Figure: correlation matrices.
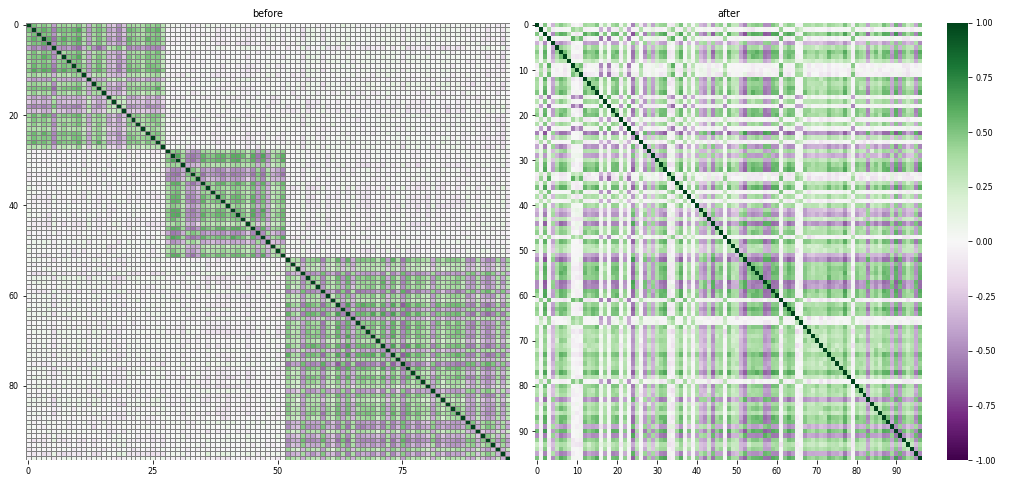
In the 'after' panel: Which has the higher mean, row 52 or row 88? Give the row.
88
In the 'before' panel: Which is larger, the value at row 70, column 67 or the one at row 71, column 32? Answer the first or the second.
the first
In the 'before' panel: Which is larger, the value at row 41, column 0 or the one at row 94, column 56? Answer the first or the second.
the second
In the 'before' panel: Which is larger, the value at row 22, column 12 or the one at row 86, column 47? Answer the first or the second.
the second
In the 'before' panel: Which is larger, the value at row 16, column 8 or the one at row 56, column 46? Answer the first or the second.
the second
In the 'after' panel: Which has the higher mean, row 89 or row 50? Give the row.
50
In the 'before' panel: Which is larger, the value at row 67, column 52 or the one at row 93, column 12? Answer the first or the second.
the first
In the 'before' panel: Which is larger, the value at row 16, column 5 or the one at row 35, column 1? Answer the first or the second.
the first
